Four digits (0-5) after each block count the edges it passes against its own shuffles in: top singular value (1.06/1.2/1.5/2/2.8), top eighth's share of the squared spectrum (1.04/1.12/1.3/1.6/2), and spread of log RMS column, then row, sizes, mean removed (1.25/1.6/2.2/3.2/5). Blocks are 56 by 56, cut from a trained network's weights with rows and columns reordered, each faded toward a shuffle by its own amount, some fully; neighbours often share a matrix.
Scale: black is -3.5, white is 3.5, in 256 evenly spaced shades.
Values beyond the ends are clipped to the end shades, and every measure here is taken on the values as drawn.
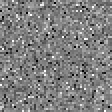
0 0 0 0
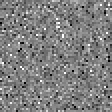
0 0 0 0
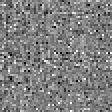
2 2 0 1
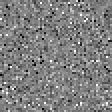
0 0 0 0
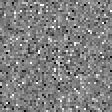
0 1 0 0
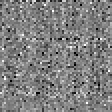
3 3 0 2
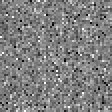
1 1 0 0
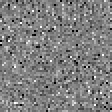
1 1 0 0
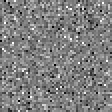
1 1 0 0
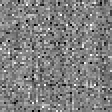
2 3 0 2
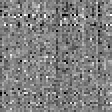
3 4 1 3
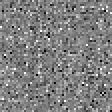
1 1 0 0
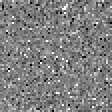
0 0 0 0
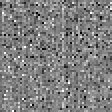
2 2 0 1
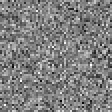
3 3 1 1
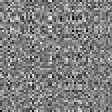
4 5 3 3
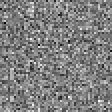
3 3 1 0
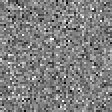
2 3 1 0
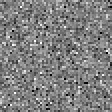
1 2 0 0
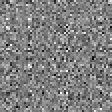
3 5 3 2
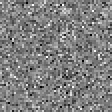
2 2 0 1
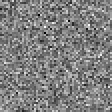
2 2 0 0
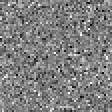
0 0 0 0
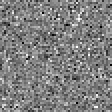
0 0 0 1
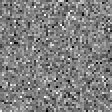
0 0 0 0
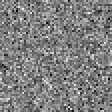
1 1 0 0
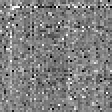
3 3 0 2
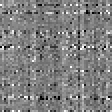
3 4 1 3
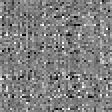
3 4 1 3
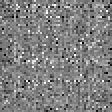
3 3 0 2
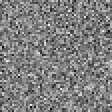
2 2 0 0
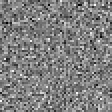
3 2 0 0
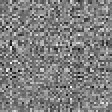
4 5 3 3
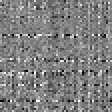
3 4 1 3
